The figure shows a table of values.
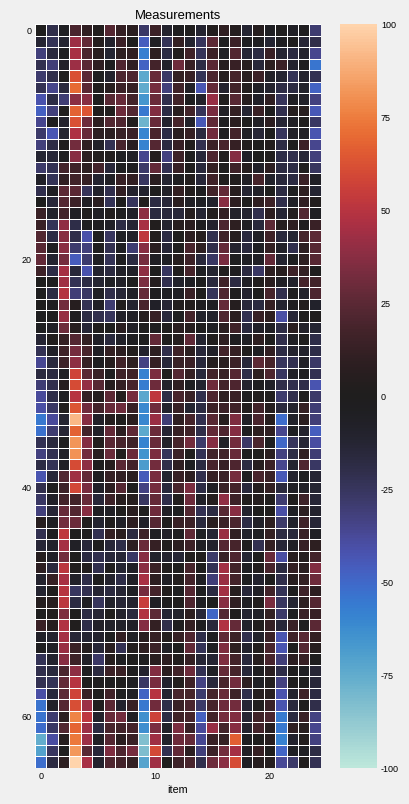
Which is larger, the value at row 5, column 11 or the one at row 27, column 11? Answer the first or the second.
the second
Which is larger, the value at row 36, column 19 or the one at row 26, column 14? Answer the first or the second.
the first
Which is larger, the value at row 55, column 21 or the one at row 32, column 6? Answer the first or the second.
the second
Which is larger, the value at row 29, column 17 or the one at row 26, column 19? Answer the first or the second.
the first
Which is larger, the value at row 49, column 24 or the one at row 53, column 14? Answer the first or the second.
the first
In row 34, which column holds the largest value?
3
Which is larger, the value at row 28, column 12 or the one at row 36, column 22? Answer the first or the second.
the first
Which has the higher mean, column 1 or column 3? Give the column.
3
